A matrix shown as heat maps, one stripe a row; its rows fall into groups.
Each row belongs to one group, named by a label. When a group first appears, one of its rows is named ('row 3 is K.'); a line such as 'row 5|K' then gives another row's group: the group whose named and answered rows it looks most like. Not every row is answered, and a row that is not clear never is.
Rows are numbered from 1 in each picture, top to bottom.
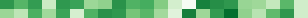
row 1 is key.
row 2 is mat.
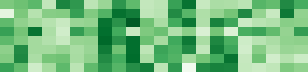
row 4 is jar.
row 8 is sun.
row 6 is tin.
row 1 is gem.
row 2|gem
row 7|tin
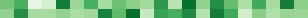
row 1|mat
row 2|tin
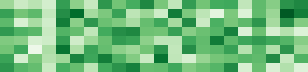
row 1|mat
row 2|gem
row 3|mat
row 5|mat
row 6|mat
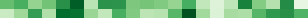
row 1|gem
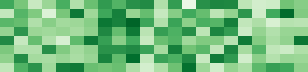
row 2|gem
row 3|sun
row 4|tin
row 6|sun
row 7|tin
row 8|gem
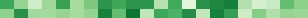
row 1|sun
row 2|tin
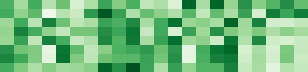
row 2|jar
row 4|tin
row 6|key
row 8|sun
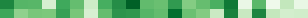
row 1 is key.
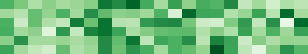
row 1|sun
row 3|jar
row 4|jar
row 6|sun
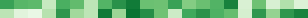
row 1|key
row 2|mat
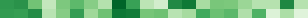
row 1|gem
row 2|key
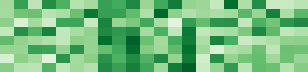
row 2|jar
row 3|mat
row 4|tin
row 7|mat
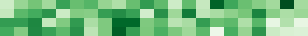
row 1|mat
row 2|tin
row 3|key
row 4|key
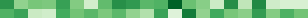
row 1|key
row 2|mat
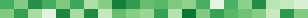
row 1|key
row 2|mat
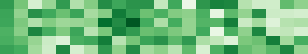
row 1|sun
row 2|key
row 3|sun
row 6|mat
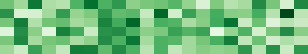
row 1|jar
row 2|mat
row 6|jar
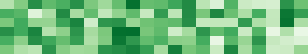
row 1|gem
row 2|mat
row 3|gem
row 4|key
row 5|key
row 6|sun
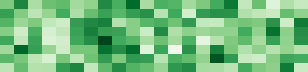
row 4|jar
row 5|jar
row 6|tin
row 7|sun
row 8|gem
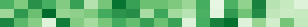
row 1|key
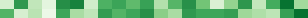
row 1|gem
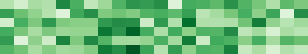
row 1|mat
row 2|jar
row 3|tin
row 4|sun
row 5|mat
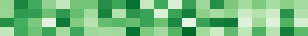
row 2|gem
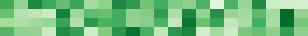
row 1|key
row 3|mat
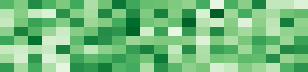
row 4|tin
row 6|mat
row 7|jar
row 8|jar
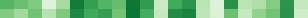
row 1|gem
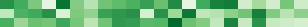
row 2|tin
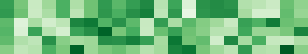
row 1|sun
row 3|jar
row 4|jar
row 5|sun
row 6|gem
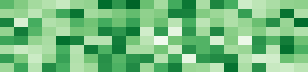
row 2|gem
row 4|tin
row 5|gem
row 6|mat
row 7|sun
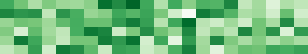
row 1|sun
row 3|gem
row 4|jar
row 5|tin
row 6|gem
